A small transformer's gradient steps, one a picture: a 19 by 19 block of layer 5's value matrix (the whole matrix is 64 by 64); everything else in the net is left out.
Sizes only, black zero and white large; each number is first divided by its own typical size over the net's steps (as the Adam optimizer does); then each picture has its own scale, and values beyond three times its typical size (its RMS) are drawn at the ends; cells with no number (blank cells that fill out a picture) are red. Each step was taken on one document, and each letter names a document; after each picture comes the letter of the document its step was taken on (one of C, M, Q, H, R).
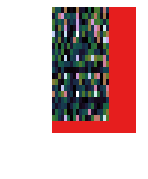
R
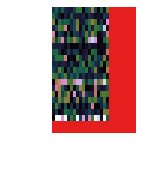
R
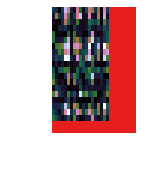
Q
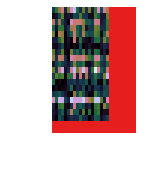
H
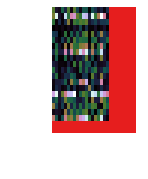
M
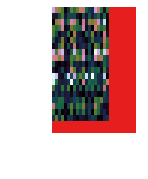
H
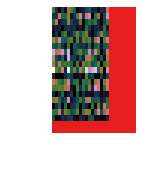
Q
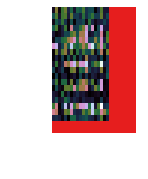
M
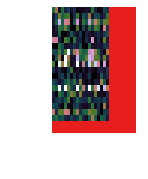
R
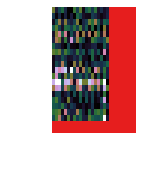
R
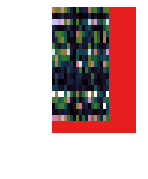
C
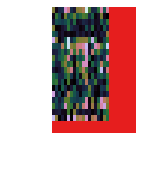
M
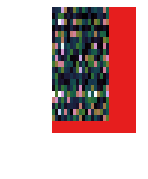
C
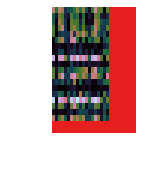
H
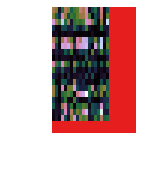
M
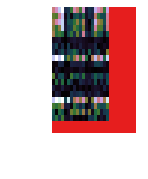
H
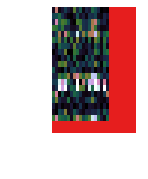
R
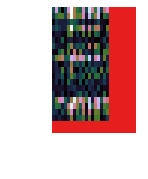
H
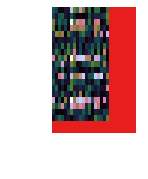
H
